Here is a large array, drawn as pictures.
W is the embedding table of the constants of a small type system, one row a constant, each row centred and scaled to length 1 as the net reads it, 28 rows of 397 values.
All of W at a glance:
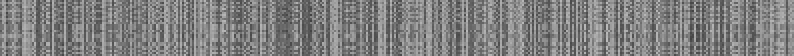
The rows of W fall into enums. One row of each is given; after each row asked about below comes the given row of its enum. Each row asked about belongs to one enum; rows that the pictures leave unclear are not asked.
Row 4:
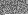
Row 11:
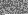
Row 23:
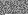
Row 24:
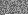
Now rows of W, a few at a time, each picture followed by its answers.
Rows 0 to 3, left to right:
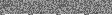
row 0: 11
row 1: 23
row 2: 11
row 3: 24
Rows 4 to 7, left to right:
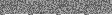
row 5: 23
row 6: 11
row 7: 4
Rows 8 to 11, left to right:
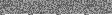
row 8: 11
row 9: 23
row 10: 4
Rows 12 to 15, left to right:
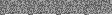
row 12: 24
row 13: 24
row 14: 24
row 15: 4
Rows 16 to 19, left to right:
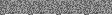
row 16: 24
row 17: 23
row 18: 23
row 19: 24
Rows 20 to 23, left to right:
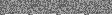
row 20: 24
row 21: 11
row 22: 11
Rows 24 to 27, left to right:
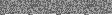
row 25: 11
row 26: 24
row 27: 11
